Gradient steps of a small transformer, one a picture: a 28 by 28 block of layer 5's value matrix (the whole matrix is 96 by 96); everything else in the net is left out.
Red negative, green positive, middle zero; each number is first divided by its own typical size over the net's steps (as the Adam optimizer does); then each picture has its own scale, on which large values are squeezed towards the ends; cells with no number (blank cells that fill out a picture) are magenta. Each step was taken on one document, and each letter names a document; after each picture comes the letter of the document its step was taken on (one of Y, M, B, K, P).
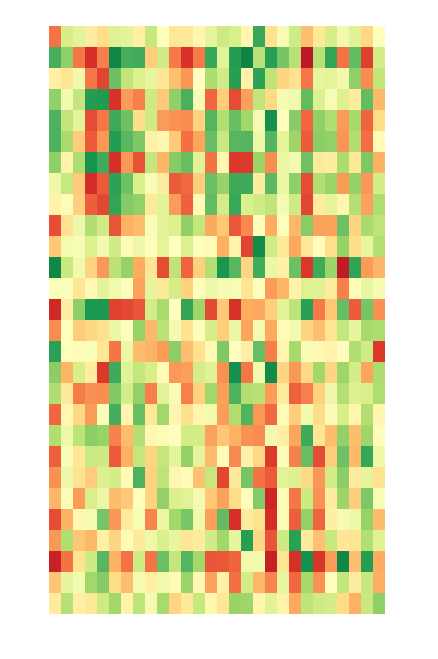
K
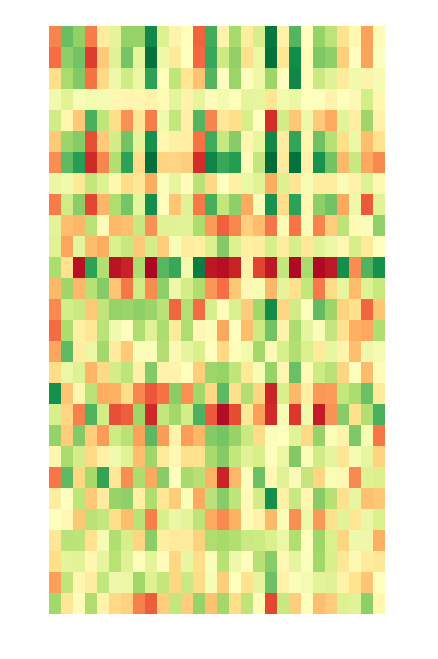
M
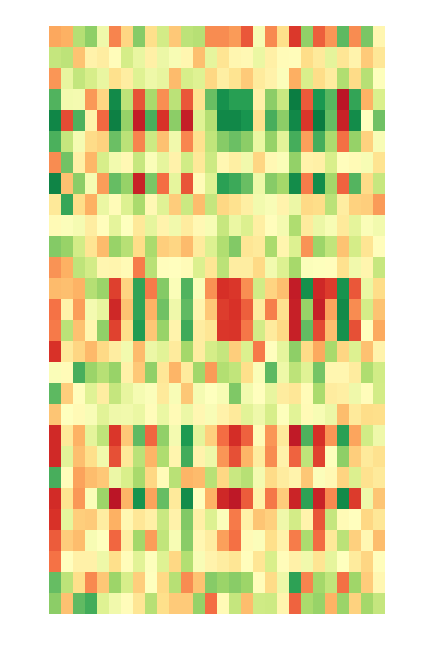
K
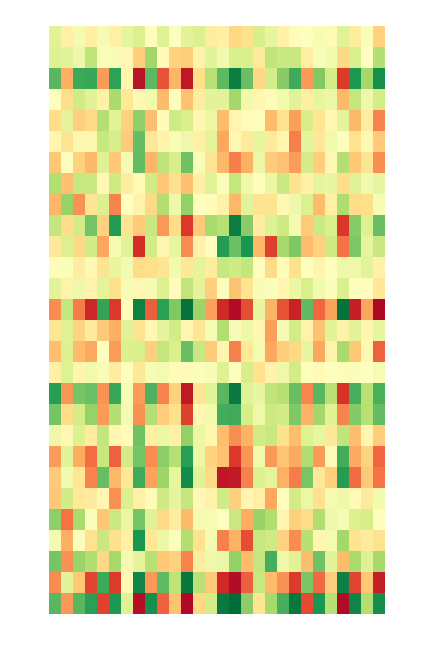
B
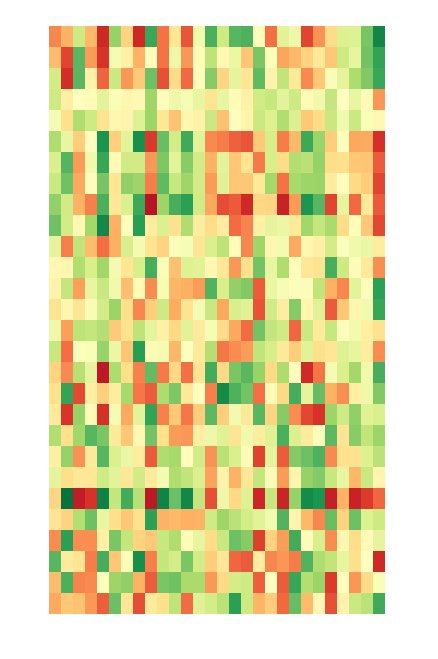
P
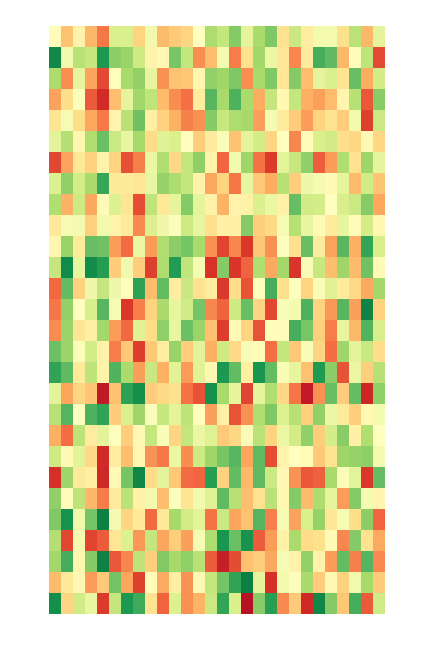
K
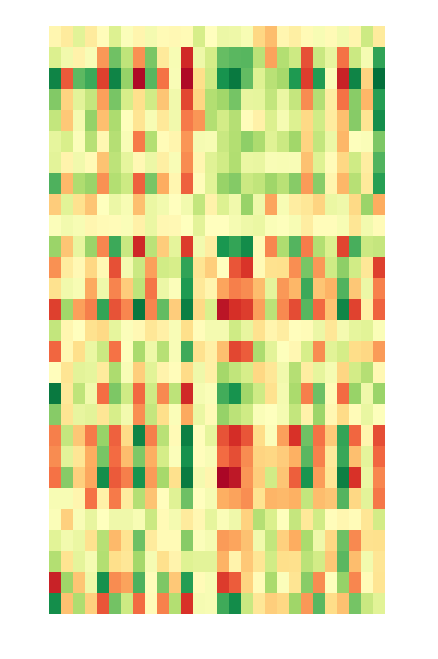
B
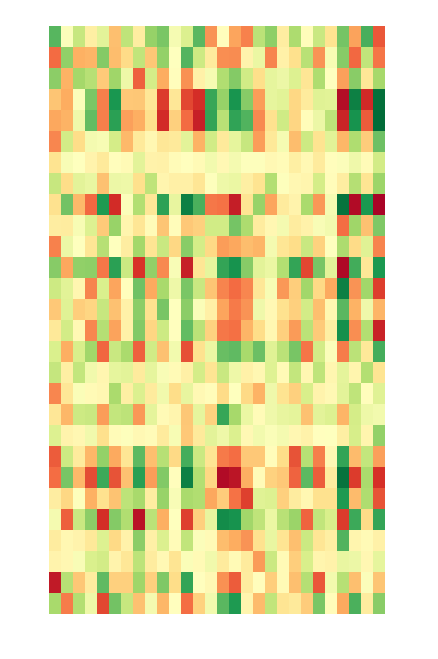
B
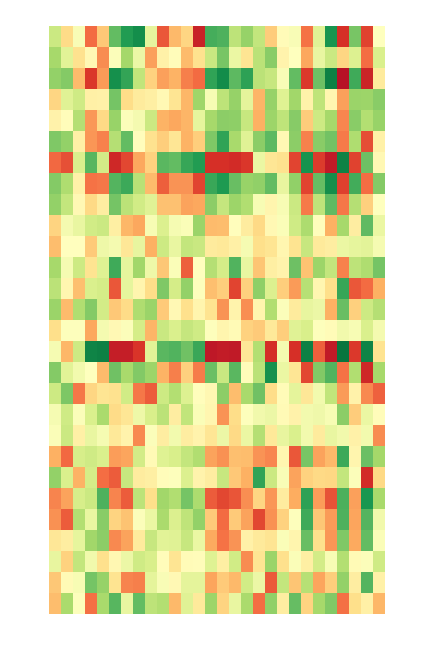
K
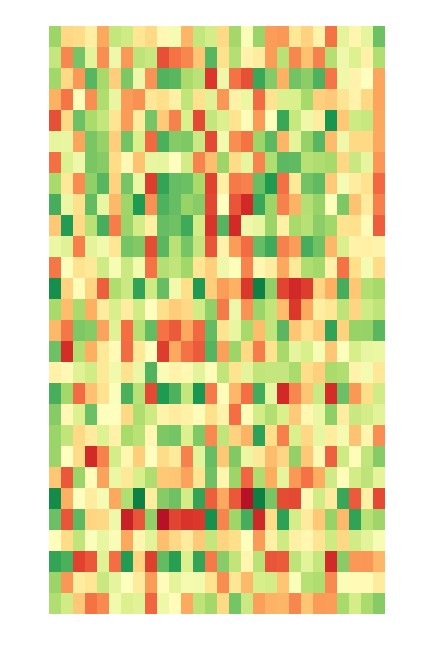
P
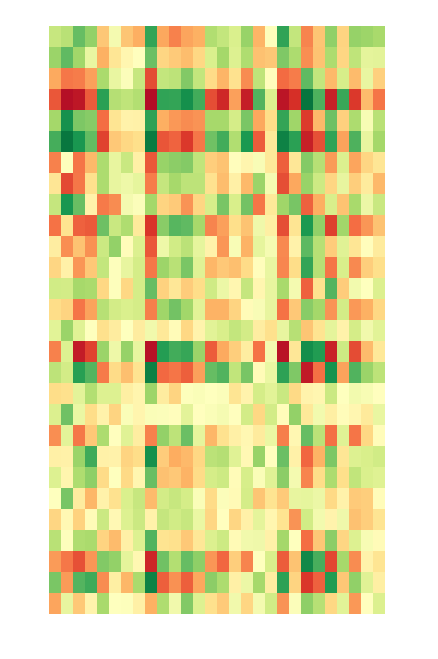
P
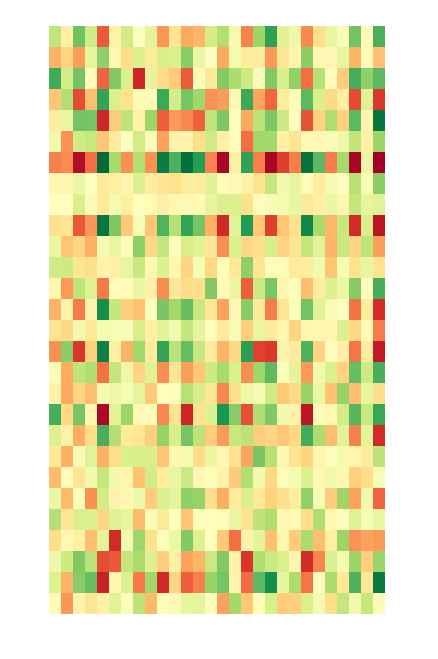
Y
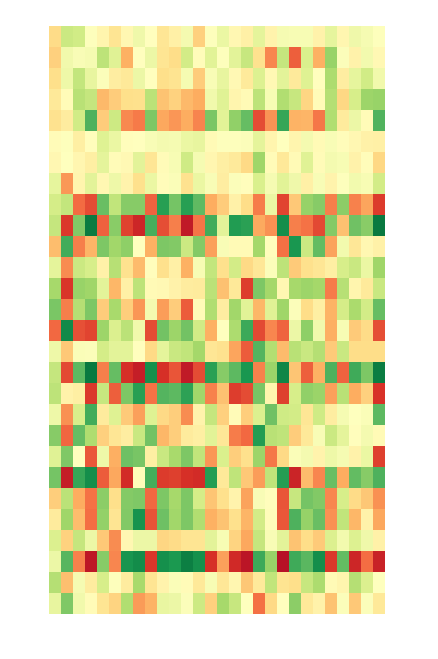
P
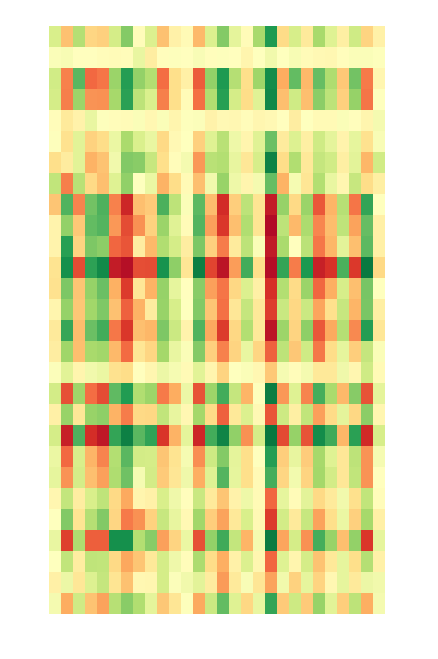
M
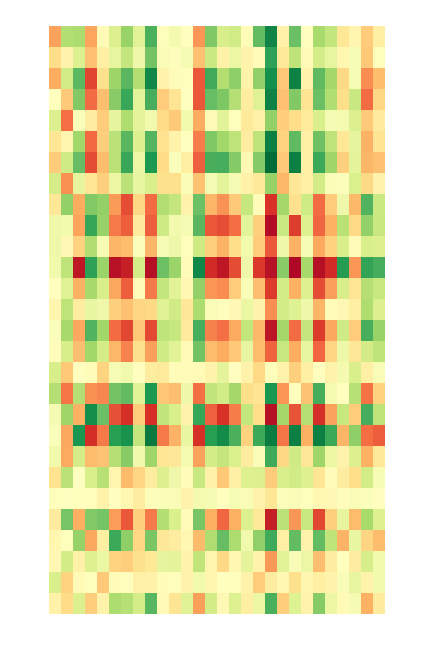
M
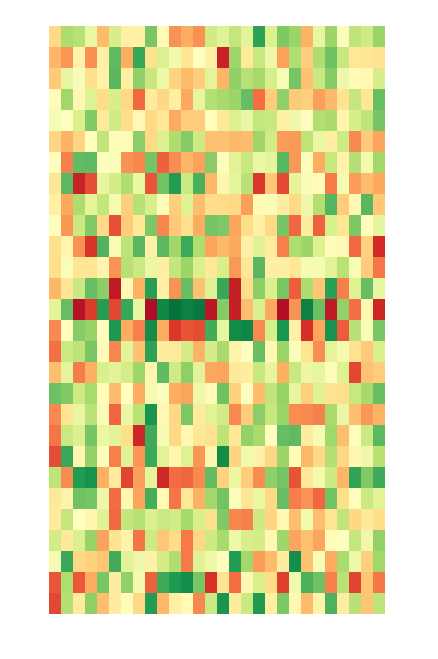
P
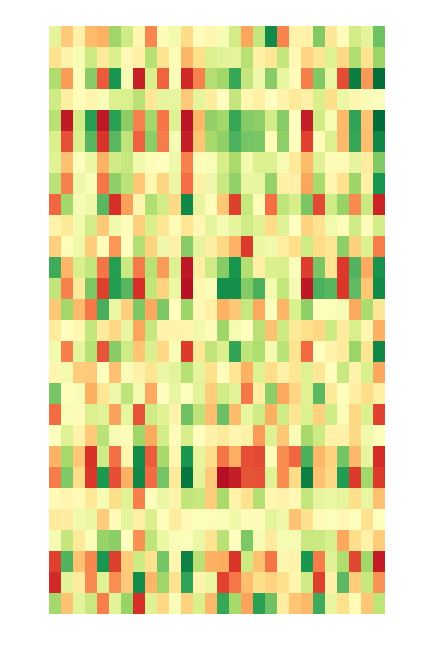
B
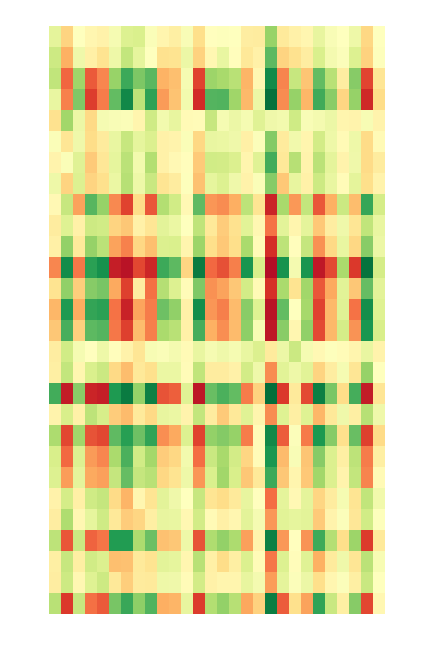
M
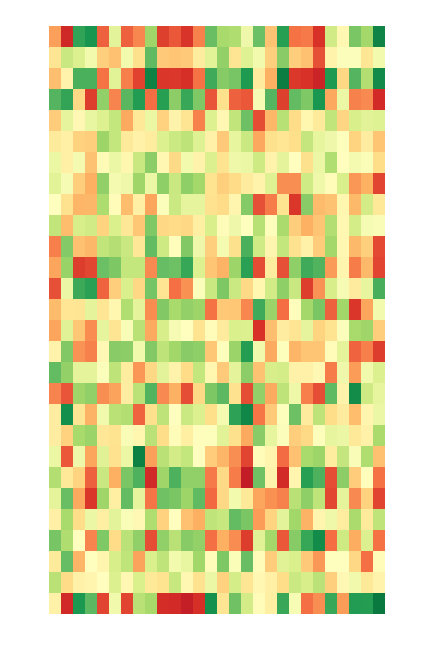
P
